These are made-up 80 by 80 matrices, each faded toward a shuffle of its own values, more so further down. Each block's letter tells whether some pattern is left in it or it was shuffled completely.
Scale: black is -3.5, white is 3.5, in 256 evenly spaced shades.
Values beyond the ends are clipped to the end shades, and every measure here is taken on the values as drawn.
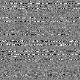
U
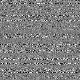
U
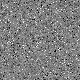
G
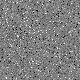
G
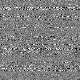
U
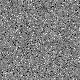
G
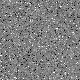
G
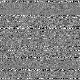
U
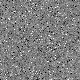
G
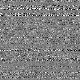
U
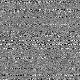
U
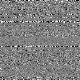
U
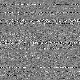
U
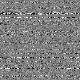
U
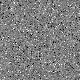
G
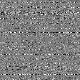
U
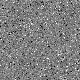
G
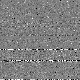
U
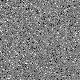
G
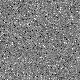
G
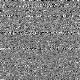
U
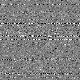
U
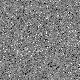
G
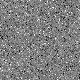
G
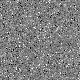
G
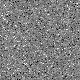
G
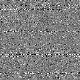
U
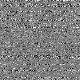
U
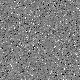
G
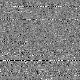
U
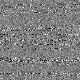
U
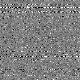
U
